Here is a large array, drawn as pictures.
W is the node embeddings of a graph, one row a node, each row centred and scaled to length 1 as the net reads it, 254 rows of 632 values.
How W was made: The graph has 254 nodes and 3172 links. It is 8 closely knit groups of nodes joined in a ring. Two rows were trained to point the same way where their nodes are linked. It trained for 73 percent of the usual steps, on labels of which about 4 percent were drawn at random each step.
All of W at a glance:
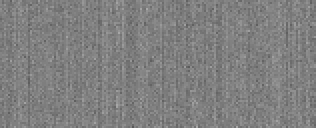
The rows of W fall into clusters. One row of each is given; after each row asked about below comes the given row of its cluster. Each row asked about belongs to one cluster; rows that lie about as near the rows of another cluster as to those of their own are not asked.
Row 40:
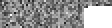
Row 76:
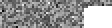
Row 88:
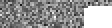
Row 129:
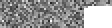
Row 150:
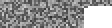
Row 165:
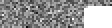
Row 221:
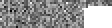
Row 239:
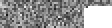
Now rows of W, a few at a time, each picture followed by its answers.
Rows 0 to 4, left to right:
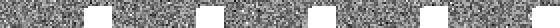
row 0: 88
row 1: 165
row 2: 150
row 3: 88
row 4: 40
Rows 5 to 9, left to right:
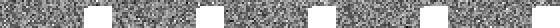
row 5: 88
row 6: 76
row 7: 88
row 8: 129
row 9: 165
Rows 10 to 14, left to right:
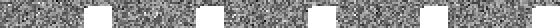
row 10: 150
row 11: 76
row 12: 40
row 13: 165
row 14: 150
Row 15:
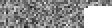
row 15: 221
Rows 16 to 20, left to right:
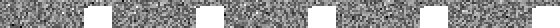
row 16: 88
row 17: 150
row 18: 88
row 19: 150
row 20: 150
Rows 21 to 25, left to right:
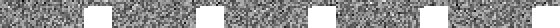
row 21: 239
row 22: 150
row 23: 165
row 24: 88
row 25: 165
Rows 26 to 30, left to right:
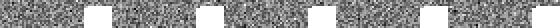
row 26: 165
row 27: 221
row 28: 88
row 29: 165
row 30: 40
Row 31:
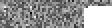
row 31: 239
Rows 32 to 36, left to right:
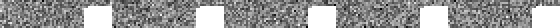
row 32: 239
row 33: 76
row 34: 165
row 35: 129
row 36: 239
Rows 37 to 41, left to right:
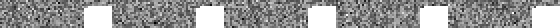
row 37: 129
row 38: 88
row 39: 221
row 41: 239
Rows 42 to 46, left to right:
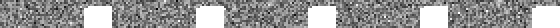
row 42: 221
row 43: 150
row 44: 76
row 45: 129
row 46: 150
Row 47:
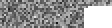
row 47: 129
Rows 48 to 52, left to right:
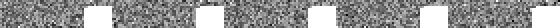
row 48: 129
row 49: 40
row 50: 129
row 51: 129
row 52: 88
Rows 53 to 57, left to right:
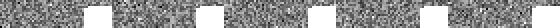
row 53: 88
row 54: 40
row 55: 239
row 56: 221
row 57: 165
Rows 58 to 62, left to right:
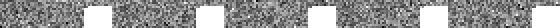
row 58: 88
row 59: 129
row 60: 76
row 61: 129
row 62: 40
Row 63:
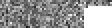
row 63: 221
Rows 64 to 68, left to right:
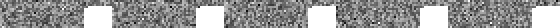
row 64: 76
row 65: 76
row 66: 239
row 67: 88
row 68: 88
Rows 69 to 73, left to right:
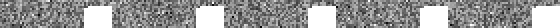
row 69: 88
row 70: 239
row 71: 221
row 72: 88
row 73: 239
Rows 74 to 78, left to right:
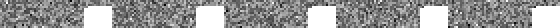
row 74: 76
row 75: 129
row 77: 239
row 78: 88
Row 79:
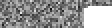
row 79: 40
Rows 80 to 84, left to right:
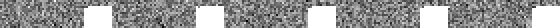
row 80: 88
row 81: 76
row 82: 40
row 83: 221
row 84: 150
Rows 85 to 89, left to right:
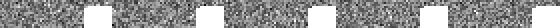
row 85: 165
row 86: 76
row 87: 88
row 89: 150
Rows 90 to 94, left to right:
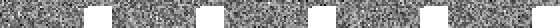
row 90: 88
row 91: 239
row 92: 76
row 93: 239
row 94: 129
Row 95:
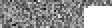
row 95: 239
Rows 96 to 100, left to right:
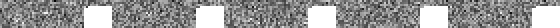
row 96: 239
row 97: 150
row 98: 239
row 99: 165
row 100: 88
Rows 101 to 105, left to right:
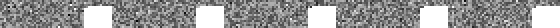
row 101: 40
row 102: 165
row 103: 76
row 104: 150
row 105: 221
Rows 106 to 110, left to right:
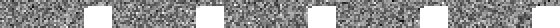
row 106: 129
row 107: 165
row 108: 40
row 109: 150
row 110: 129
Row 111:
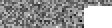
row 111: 165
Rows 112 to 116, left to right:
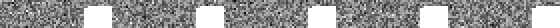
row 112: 150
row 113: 40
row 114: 76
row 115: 40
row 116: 40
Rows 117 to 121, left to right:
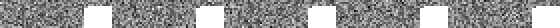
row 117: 165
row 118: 239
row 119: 221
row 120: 150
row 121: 221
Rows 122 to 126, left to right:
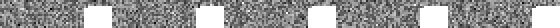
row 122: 221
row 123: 221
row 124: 129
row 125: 40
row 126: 88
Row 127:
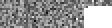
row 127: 221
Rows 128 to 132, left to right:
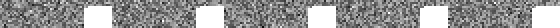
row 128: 165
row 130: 239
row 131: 88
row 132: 129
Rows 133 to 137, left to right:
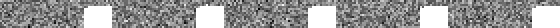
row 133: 150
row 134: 129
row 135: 129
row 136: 76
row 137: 221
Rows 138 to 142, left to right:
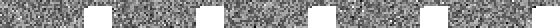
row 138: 239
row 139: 88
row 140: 76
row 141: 165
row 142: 150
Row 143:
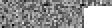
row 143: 239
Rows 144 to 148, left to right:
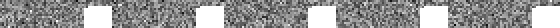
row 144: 221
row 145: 88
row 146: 129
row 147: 239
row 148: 40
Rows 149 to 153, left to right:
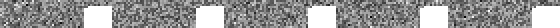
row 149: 88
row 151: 239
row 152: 239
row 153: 76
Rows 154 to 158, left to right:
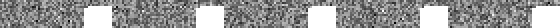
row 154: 88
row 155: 221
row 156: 129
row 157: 221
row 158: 40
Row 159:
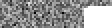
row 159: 239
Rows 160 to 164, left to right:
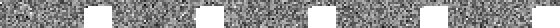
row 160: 150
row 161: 40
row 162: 221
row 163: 129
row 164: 221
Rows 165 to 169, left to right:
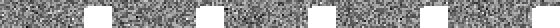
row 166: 76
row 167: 221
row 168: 129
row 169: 40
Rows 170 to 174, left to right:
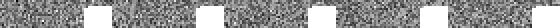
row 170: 221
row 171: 221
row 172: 221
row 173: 129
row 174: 165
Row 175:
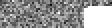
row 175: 40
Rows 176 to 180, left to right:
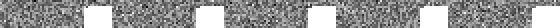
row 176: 239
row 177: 40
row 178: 40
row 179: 239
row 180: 150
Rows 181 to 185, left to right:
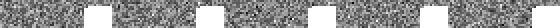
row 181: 165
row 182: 76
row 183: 76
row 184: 165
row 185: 129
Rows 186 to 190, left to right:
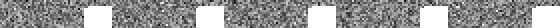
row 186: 239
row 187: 129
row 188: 165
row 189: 76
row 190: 150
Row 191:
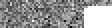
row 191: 129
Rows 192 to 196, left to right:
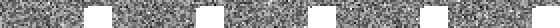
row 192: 76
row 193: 40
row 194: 76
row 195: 165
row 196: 150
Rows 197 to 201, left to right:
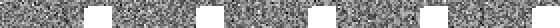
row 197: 150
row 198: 165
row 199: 88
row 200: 40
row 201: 150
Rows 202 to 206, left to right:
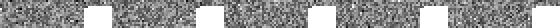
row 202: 76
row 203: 76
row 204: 88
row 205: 88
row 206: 221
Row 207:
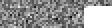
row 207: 165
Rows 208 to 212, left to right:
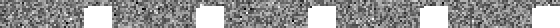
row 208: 88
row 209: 40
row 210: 76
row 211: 88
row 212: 165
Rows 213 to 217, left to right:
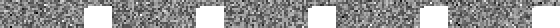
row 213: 165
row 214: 88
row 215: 40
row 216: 150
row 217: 129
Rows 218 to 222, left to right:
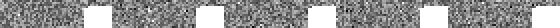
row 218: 239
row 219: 165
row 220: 150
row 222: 88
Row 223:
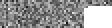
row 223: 221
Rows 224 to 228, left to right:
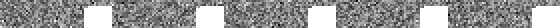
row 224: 129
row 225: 76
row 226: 88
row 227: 150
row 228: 88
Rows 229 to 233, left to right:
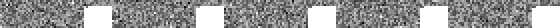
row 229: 129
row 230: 239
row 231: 239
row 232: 239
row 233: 40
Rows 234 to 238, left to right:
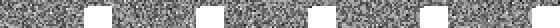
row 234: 165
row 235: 239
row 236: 88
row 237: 40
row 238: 40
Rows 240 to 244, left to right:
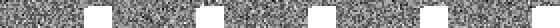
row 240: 221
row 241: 40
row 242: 165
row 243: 150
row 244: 40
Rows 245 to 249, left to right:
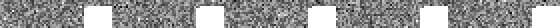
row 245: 165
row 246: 40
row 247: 76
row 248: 221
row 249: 88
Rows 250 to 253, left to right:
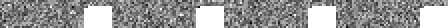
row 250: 150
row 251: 40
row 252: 221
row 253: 88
